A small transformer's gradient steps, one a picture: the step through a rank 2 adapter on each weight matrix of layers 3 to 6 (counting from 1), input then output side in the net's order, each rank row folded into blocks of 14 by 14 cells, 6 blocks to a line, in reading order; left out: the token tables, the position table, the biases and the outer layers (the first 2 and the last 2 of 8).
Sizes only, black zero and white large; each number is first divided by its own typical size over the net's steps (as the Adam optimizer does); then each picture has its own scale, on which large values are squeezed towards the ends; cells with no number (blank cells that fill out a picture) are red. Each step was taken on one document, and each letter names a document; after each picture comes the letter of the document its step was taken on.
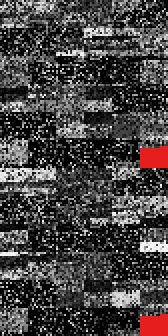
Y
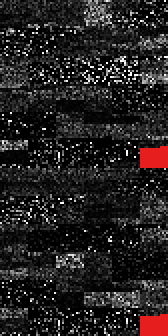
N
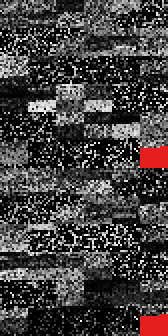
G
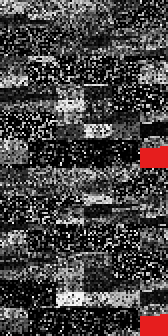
Y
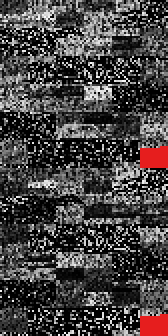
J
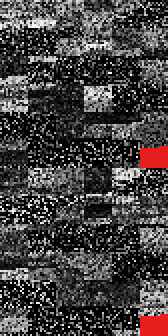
J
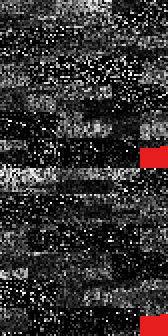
N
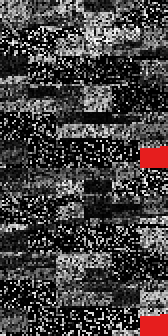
J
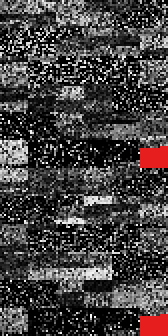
Y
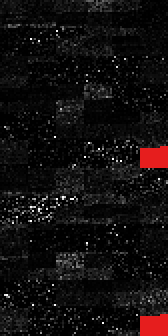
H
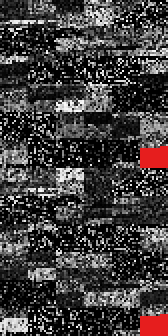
J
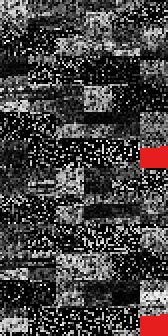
J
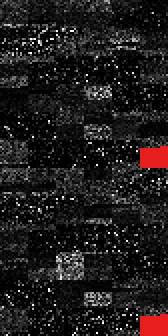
H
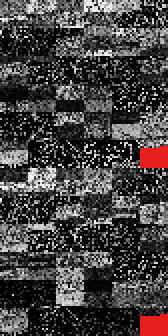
G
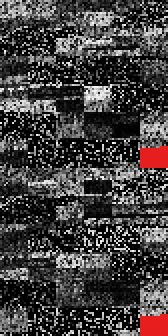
J
